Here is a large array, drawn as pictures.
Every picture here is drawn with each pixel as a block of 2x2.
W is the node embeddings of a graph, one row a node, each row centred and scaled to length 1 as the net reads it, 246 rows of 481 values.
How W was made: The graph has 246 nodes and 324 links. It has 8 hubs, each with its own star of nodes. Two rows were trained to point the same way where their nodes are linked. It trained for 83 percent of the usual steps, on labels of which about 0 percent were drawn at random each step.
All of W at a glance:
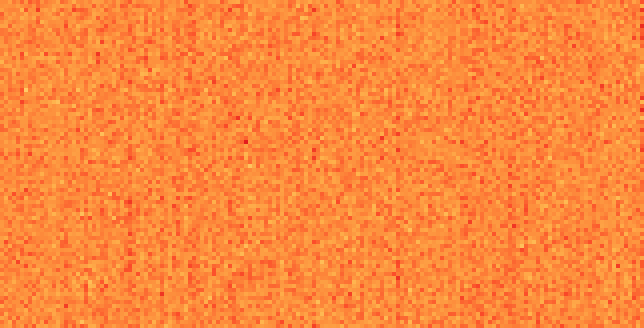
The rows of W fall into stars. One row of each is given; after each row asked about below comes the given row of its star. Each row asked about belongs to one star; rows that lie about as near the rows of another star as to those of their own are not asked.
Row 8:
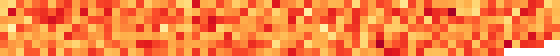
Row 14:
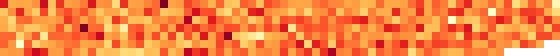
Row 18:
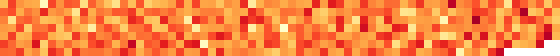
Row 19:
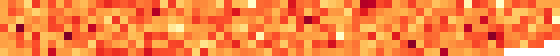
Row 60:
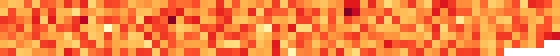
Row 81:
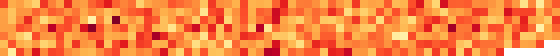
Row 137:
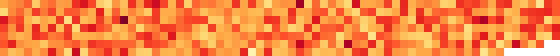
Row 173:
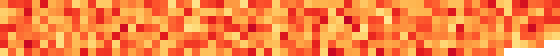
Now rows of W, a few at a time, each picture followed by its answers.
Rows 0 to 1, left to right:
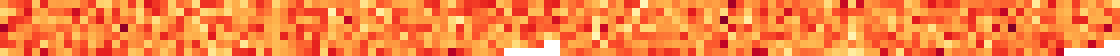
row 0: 137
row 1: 18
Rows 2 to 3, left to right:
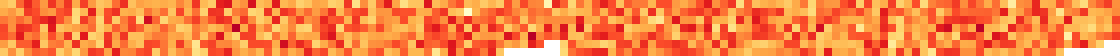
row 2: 8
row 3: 81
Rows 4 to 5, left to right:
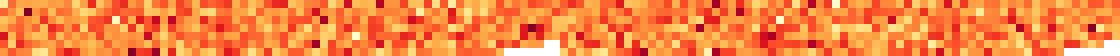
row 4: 173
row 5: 173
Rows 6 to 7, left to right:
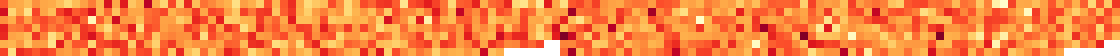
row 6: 81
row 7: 8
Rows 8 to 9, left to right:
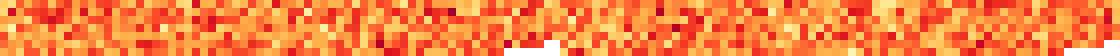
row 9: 18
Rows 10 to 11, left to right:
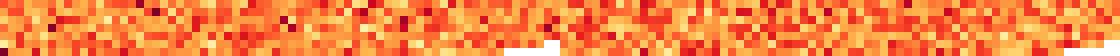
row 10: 19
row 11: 173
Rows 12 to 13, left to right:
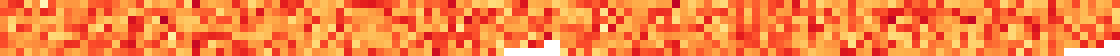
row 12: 18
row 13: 8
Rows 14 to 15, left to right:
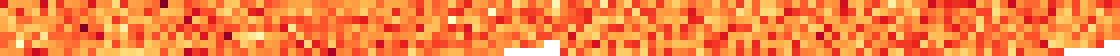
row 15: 18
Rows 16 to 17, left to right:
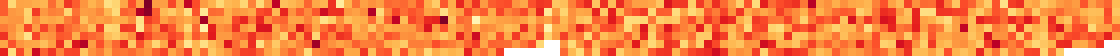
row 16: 81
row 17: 8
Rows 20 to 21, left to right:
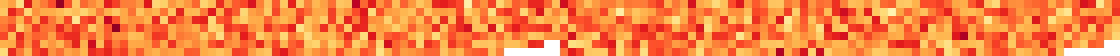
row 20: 60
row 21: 18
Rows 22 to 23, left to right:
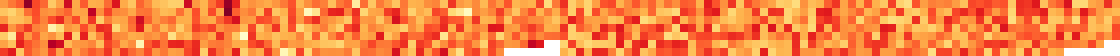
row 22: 8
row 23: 81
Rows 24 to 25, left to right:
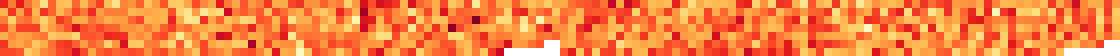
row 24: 18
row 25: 8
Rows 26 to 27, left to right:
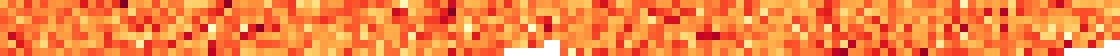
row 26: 8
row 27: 81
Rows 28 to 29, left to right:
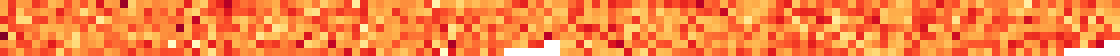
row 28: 8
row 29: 19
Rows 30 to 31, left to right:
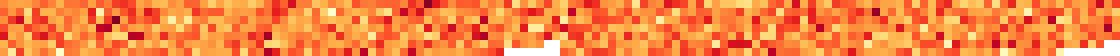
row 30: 81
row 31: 8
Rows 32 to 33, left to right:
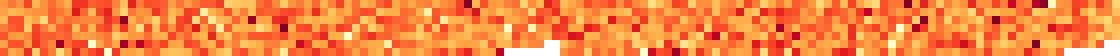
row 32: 137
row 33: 60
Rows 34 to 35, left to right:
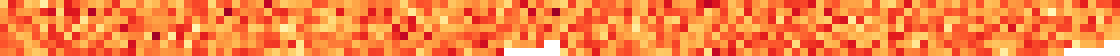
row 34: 18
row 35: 173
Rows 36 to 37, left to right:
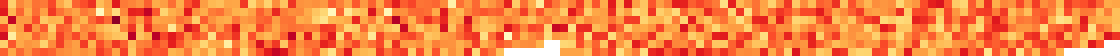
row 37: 19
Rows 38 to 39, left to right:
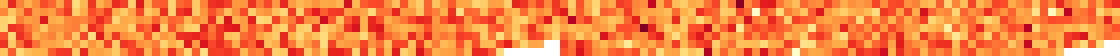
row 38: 173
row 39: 14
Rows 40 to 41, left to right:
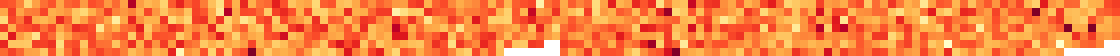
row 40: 18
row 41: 137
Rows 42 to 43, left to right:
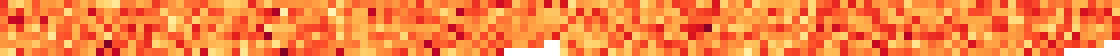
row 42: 81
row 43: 81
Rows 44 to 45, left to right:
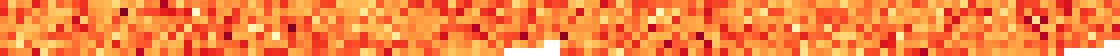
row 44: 14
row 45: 81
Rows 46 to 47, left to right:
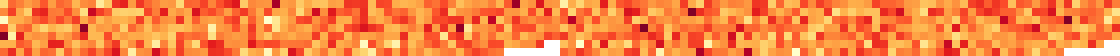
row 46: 8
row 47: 14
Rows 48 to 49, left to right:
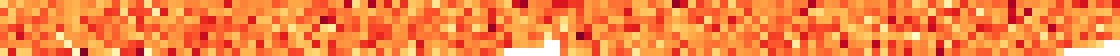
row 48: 173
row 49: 173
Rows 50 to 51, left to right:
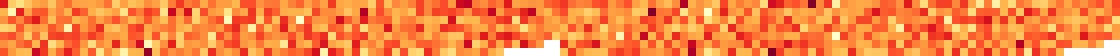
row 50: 14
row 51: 173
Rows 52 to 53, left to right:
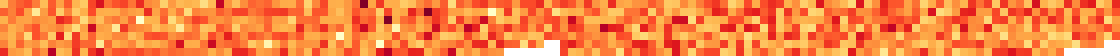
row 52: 19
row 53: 137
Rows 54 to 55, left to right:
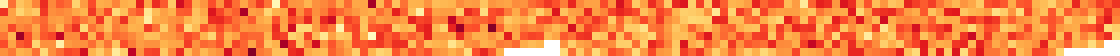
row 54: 173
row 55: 173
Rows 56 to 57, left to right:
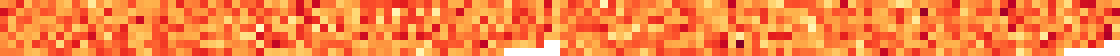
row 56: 18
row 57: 18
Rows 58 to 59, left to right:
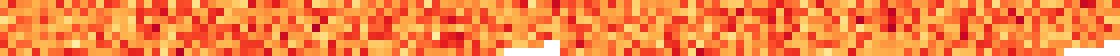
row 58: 173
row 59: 8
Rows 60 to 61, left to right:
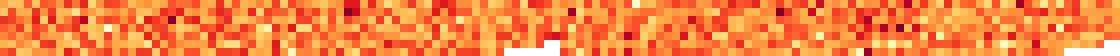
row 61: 60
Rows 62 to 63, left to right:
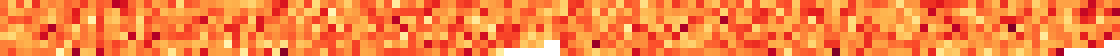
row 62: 81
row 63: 18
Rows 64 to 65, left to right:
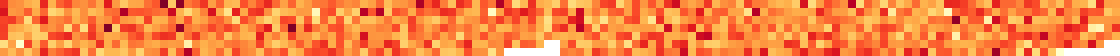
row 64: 14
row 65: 81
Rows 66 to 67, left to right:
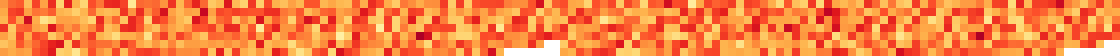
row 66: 19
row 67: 81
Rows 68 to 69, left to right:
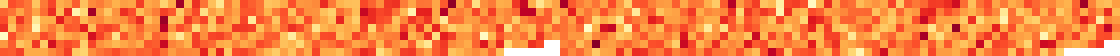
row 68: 18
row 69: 18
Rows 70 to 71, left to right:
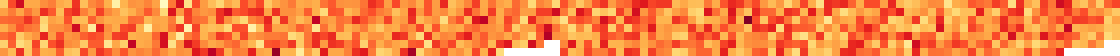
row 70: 18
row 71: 14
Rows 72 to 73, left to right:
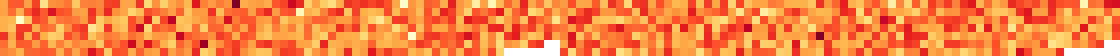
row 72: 8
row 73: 137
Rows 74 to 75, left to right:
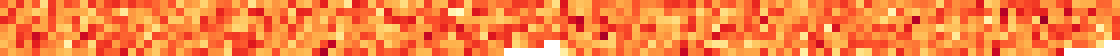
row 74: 19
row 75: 81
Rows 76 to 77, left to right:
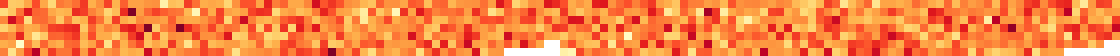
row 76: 14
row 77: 81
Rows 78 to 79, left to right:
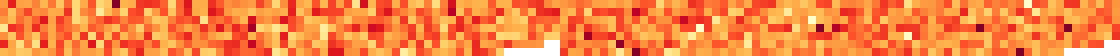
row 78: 173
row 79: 137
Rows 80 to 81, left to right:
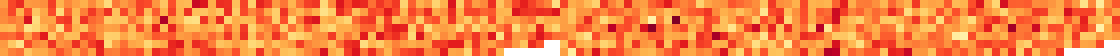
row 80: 18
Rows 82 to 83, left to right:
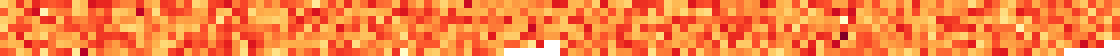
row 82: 173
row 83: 137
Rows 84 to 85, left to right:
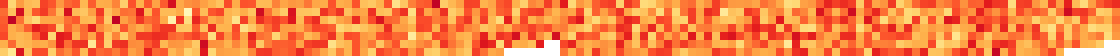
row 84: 81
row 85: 81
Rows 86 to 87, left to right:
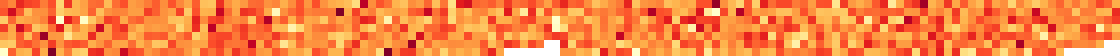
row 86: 19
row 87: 173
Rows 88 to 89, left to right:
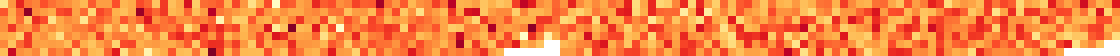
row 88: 173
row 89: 173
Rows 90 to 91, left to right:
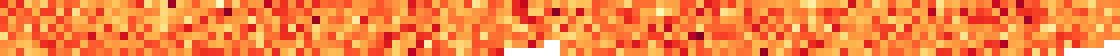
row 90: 18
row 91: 81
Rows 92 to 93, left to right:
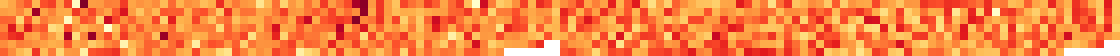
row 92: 60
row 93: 18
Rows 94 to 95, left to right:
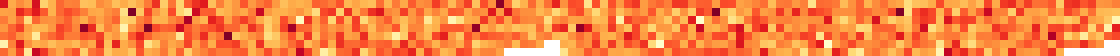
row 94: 14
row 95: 19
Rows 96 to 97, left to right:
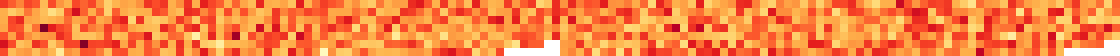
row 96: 137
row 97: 8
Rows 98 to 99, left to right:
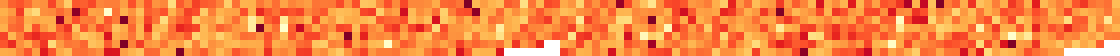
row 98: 137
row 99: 60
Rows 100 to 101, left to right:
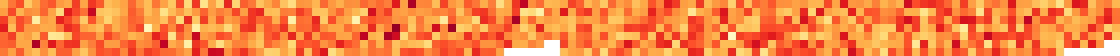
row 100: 18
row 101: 173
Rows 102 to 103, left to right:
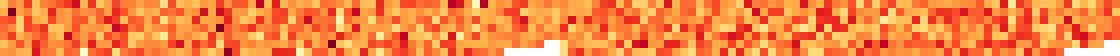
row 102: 60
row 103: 81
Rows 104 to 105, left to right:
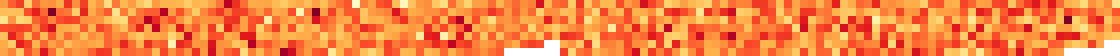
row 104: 8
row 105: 14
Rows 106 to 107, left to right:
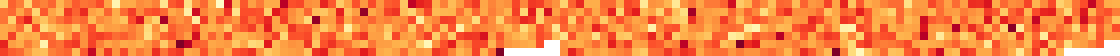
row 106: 18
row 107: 18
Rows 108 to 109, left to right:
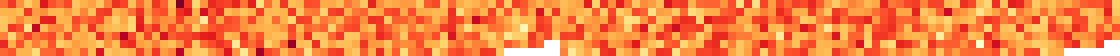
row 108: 173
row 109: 60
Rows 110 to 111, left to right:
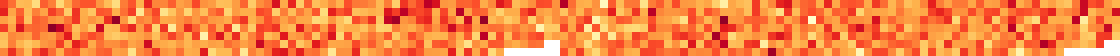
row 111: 18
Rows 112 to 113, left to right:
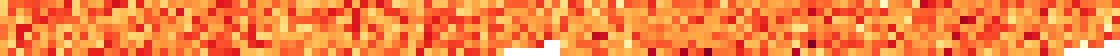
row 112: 8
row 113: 19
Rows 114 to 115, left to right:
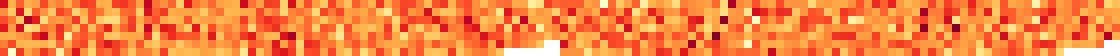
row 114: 81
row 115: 18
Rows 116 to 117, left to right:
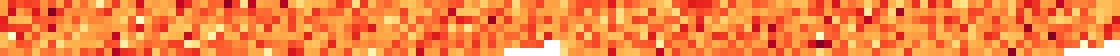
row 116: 8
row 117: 19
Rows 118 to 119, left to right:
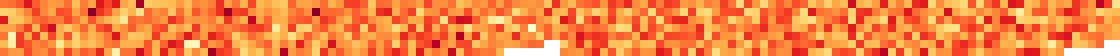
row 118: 8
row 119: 60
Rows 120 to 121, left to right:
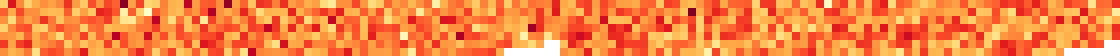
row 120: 173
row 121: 137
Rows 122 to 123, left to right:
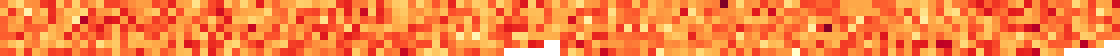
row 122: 60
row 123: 14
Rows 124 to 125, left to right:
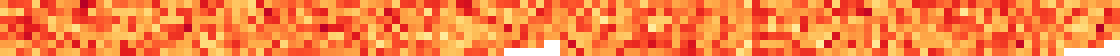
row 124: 137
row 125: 18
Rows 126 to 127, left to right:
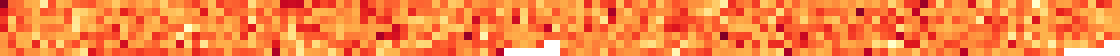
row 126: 18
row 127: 60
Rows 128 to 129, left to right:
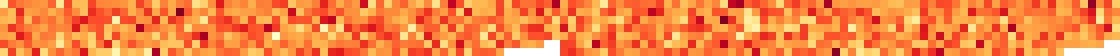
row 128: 173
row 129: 18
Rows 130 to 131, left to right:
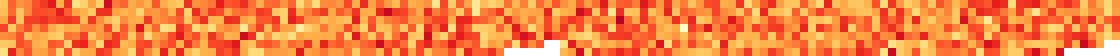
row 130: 8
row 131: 14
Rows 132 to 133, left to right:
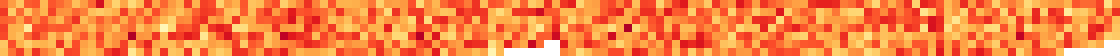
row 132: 81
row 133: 173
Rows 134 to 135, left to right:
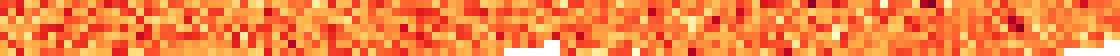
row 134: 81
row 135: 173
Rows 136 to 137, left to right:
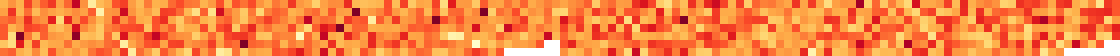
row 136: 60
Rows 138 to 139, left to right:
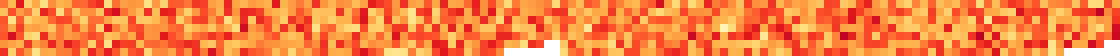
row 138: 18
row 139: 81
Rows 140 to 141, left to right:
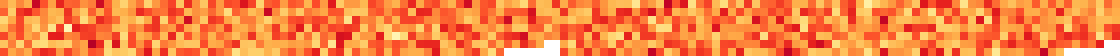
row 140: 14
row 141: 8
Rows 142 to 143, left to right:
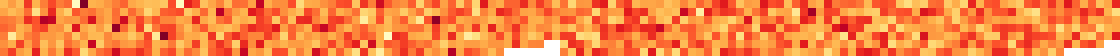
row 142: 60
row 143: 14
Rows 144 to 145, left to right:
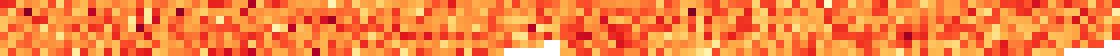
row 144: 173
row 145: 137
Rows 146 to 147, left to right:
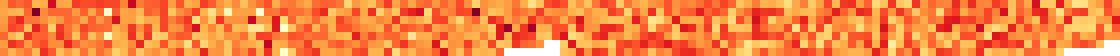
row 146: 137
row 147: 81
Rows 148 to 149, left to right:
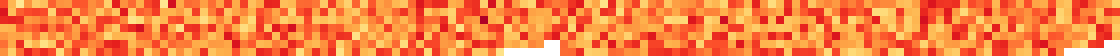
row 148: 81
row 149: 18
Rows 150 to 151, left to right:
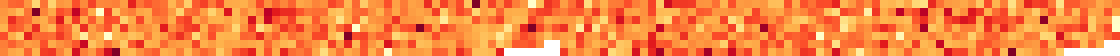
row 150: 137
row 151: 19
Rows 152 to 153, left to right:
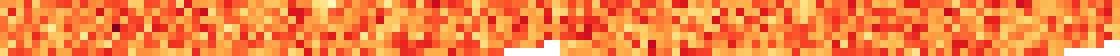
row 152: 60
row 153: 60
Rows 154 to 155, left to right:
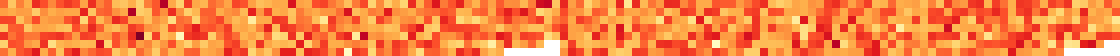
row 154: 14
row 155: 81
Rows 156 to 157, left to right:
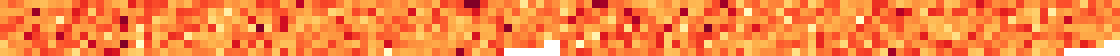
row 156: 137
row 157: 14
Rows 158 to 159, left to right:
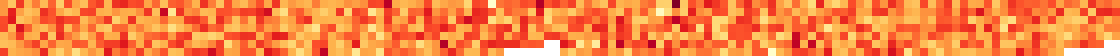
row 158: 19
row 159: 137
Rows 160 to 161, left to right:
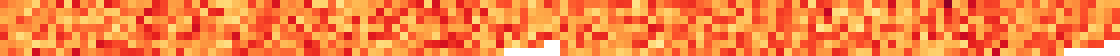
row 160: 81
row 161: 19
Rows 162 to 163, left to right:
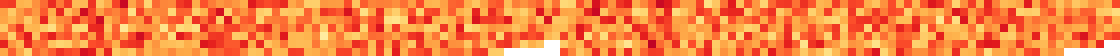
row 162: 173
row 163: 8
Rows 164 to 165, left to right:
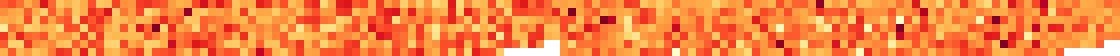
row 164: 173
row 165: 60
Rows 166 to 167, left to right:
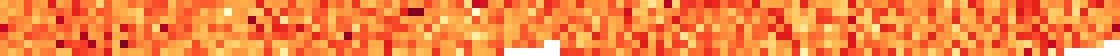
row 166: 137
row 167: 81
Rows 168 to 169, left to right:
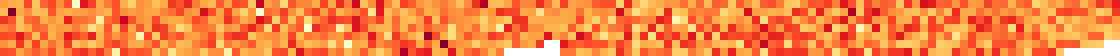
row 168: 60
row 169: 173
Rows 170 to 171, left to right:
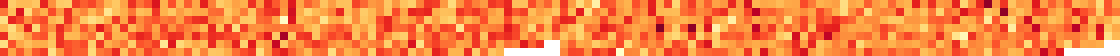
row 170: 81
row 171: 81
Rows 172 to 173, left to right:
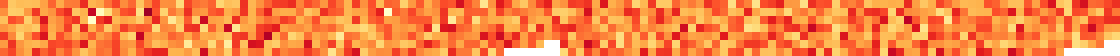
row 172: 81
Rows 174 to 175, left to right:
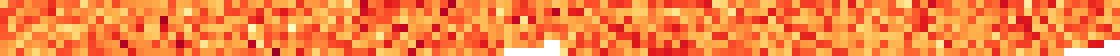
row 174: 18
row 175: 19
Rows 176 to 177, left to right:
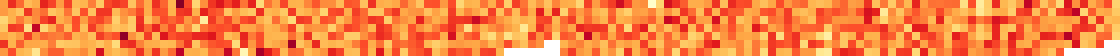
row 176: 173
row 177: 60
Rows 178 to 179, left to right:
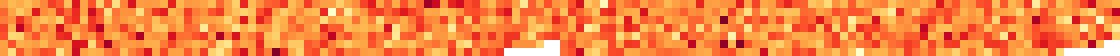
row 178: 81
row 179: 18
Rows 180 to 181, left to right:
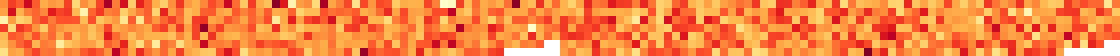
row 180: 8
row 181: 60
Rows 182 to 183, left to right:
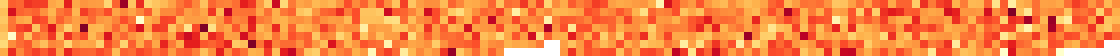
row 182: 8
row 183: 8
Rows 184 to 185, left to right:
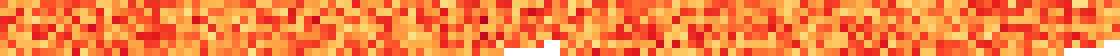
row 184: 81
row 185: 14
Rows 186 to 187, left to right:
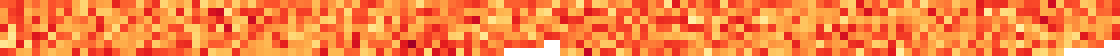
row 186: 19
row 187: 137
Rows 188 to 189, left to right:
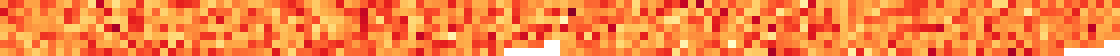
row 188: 18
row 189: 8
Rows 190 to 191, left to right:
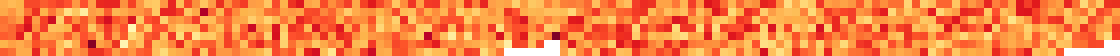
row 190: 60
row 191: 137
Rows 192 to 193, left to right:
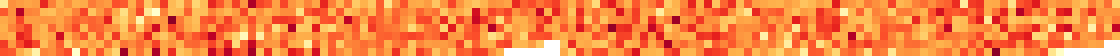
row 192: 173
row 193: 81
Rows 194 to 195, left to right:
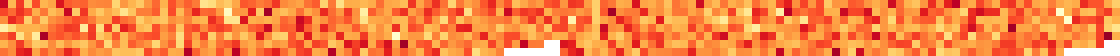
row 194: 14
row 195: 18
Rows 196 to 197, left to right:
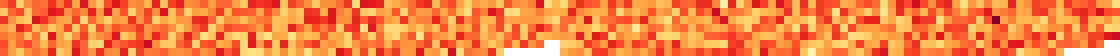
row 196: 8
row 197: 19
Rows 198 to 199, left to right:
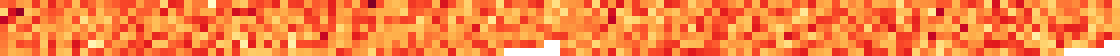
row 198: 19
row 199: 60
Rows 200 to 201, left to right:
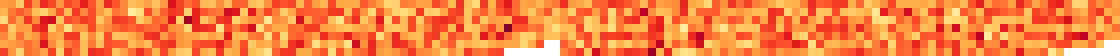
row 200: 60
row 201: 14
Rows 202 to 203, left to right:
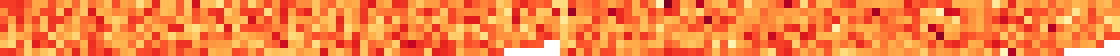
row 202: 18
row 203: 8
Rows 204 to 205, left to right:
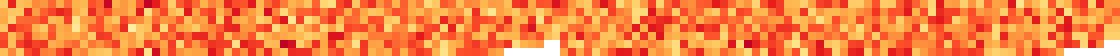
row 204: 173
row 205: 173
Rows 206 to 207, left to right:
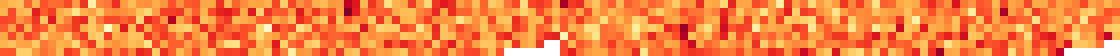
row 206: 60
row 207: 18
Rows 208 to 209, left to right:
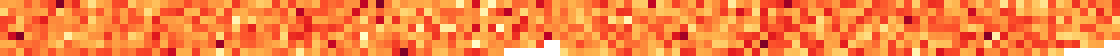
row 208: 60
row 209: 173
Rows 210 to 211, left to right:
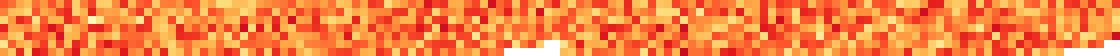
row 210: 81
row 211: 19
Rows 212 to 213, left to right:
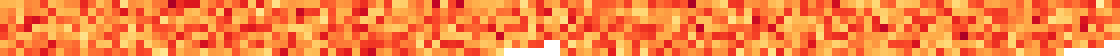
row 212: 60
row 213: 19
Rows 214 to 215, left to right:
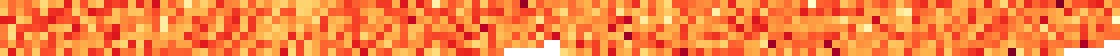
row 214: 8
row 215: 19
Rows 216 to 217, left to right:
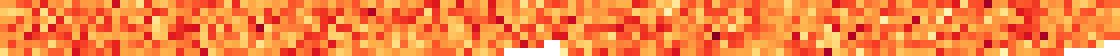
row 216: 137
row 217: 81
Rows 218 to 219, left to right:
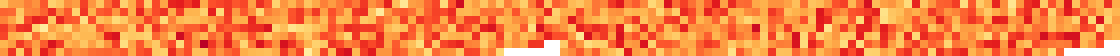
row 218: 8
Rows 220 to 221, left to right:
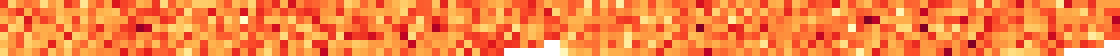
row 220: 19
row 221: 19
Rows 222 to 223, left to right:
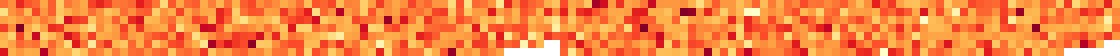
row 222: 19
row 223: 14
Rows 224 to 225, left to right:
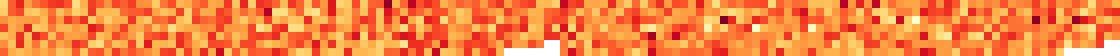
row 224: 19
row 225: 18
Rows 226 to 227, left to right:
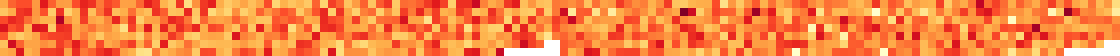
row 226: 137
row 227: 14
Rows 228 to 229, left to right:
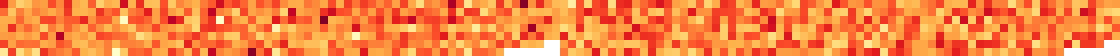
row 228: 173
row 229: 14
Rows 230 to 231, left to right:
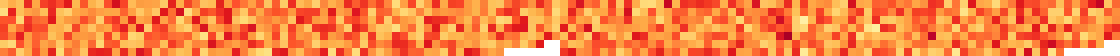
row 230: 60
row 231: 19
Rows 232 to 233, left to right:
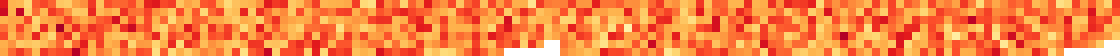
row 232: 81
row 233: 173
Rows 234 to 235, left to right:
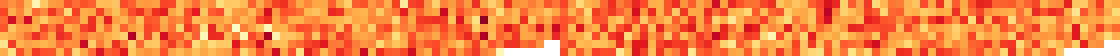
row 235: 81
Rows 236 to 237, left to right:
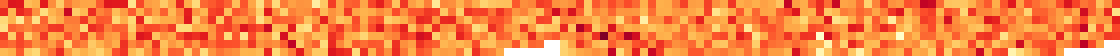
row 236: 173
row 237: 19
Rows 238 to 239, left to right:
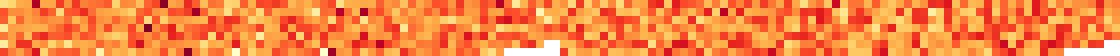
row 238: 14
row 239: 19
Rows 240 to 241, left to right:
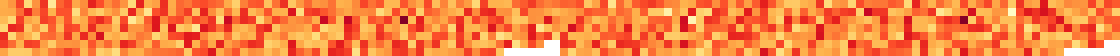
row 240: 173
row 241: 137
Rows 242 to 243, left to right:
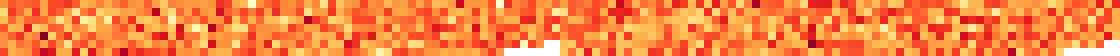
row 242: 19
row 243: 8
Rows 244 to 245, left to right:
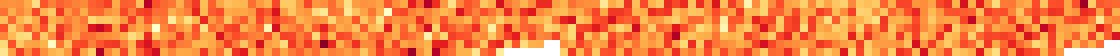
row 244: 81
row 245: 8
